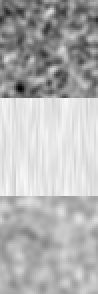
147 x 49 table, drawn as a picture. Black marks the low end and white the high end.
The table splits into 3 rows of 1 panel. Panel 1,1: middling, blotchy, strong in contrast. Panel 2,1: very high, streaked downward, faint in contrast. Panel 3,1: high, blotchy.
